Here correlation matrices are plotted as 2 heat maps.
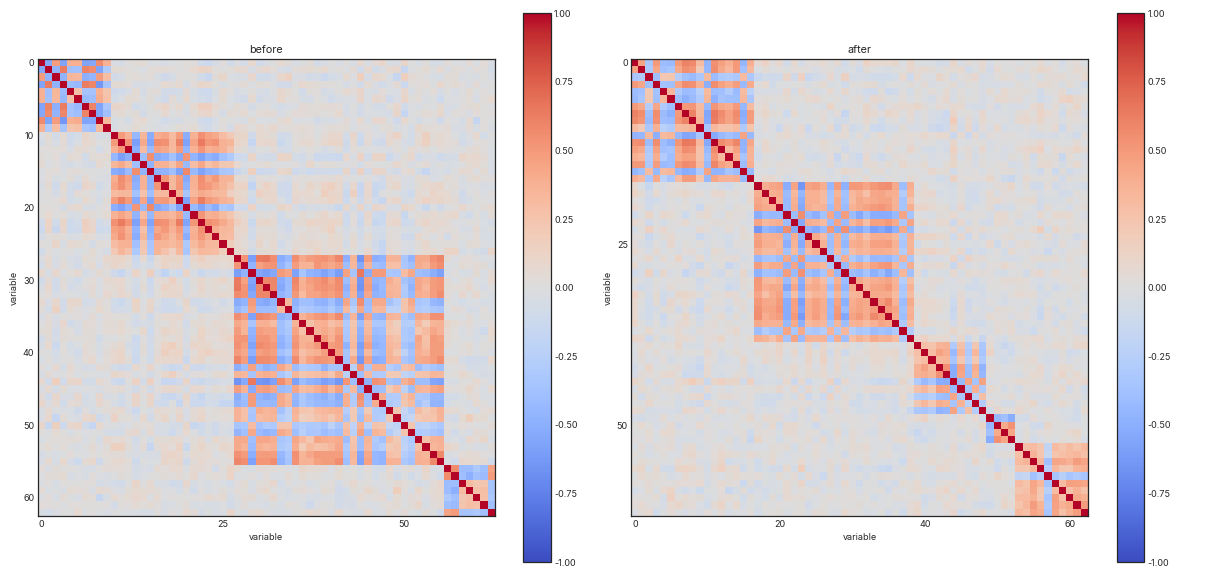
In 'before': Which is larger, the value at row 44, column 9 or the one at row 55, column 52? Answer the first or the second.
the second
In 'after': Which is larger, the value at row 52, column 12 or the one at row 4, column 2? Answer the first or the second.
the second
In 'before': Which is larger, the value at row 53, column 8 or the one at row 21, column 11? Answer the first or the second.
the second
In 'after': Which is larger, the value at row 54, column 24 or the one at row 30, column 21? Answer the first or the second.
the first
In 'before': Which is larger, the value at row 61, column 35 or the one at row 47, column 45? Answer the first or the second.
the first
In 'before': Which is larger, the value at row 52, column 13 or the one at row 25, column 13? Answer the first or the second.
the first
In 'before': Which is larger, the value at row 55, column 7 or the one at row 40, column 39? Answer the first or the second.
the second
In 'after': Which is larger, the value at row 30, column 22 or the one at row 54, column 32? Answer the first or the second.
the first
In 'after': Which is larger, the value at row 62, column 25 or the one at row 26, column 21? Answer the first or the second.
the first
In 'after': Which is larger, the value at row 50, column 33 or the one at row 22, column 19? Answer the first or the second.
the second
